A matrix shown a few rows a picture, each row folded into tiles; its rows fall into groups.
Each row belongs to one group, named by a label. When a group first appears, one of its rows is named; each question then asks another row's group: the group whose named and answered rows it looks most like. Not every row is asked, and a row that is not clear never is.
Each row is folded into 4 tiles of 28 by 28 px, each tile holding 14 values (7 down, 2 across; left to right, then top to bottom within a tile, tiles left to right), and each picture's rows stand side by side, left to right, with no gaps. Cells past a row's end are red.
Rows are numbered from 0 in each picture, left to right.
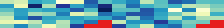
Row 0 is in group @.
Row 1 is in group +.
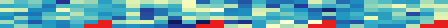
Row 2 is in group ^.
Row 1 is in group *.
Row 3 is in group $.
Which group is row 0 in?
+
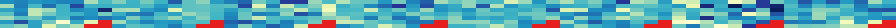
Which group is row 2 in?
$
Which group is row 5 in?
+
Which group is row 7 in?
^
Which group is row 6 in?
@
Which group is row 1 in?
+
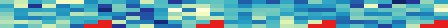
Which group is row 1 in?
+
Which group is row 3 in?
$
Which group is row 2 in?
^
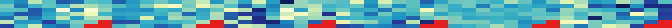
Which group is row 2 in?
+
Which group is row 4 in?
@
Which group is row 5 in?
@
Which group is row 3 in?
*
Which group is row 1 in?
$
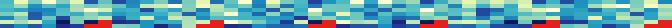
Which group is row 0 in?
*
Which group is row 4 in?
*
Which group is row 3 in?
*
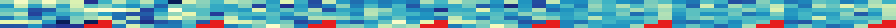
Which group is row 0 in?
*
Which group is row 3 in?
^
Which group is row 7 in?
$
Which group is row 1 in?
+
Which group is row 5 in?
$
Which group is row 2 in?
@
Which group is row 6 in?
$
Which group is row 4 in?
@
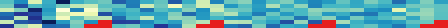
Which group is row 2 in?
*
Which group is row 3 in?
+
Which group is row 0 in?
+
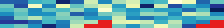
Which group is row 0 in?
$
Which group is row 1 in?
@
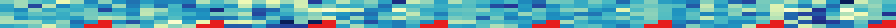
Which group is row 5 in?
+
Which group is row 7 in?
+
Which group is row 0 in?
@
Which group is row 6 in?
$
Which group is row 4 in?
@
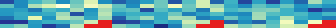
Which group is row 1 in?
$
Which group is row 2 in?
^
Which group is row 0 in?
$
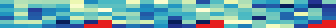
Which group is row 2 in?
@
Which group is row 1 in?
*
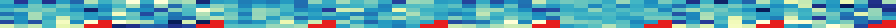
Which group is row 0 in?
^
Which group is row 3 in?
+
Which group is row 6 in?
^
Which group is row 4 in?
^
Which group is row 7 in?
@
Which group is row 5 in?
@
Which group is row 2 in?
^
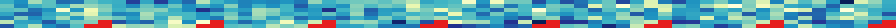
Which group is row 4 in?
*
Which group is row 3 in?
*
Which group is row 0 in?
+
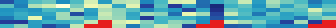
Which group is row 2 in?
*
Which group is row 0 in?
$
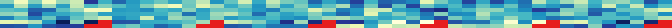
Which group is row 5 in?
*
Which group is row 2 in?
*
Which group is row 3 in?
^
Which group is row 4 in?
^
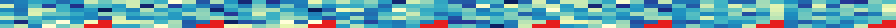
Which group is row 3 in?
+
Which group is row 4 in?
$
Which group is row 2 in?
^
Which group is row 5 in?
@
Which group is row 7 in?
$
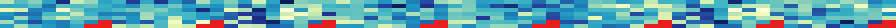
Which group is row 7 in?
*
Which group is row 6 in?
+
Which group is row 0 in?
+
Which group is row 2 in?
+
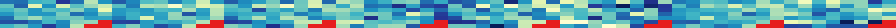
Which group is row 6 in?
$
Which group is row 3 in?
@
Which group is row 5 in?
@
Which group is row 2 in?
$
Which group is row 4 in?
$
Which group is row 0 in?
$
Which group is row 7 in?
*
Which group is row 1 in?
$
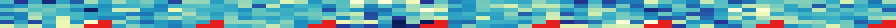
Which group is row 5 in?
^
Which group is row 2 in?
@
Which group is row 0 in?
^
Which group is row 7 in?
@
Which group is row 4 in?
$
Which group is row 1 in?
+
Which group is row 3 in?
*
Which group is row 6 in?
+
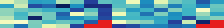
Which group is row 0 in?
@
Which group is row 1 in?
*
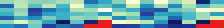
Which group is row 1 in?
*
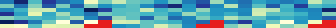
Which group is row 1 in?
@
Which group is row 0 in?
^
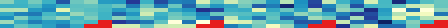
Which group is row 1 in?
^
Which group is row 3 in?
+
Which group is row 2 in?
@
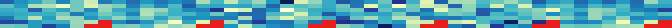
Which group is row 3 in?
$
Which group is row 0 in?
$
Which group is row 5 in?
^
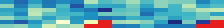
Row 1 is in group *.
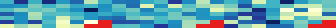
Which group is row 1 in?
$
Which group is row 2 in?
+
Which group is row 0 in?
^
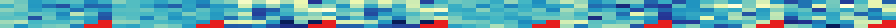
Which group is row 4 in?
@
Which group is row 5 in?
@
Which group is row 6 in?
$
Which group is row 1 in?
@
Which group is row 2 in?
*
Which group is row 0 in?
@
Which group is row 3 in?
*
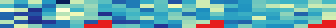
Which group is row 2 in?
$
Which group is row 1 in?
$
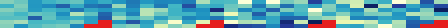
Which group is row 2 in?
*
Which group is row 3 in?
@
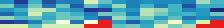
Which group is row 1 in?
^
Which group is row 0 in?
^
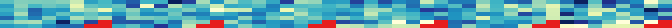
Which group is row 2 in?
+
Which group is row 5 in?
^
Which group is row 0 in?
*
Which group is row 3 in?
^
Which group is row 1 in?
$
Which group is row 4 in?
$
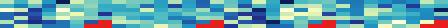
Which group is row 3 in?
^
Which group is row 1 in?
@
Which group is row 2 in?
+
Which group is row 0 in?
+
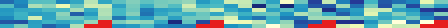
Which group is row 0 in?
$
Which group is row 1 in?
*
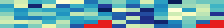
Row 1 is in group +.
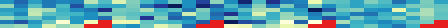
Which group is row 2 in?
^
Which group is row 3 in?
+
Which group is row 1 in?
@
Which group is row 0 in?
^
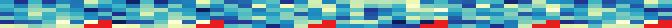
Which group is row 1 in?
^
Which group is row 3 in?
*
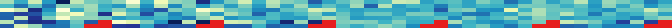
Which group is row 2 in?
*
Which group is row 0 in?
+
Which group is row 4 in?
+
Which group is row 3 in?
@
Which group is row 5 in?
*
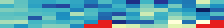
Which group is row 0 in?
@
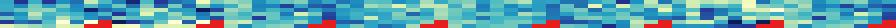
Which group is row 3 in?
$
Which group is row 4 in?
@
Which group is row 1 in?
^
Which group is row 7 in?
@
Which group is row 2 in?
@
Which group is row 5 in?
$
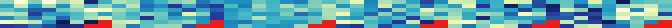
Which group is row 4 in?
@
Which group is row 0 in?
*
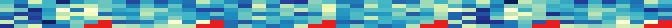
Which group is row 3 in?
$
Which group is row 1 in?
^
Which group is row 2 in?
$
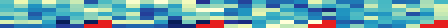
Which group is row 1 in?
*
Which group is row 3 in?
$
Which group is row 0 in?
*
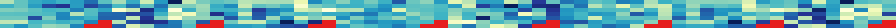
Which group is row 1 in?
+
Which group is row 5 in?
$
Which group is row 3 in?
+
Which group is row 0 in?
@
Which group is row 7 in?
+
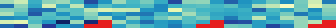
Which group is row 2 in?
$
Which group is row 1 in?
+
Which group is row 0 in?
*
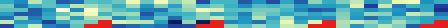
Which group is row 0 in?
+
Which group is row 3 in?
@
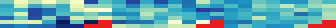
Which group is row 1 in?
^
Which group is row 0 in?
*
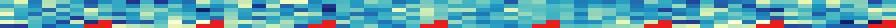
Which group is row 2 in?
@
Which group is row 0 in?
*
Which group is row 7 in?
*
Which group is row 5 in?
^
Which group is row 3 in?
+
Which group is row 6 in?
^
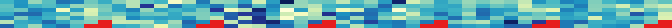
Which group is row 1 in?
@
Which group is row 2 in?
+
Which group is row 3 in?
+
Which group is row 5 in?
$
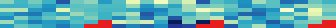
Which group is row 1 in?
*
